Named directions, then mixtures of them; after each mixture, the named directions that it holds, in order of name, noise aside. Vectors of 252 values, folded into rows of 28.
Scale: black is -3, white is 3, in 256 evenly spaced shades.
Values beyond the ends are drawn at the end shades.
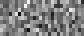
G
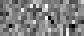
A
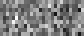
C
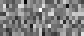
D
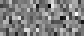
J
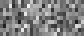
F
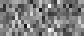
C, D, J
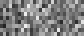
F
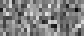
C, F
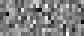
A, C, D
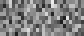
D, F, J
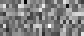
D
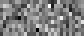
F, G, J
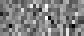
A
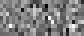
A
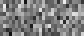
D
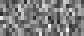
A, D, G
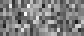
F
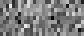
D, F, G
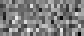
A, C, J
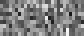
A, G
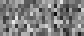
C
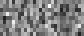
C, F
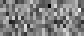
C, J
